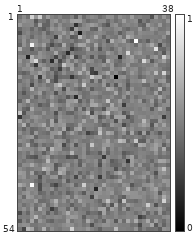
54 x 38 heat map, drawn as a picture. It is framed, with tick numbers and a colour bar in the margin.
There is no overall slope. No seam splits the table. Overall the values sit about 50% of the way up the scale. Fine speckle covers the field. A few values lie far out on both sides of the bulk.
